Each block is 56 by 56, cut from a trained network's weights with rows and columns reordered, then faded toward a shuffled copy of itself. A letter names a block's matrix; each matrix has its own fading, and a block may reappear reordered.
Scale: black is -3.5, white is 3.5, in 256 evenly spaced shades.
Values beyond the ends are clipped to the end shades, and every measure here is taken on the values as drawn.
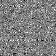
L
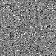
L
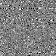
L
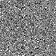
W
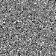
L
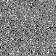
L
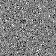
W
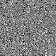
W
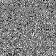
L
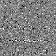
L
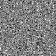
L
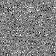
L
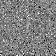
W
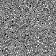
W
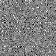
L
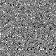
L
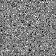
L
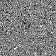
W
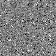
W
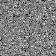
W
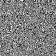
L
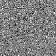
L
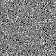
W
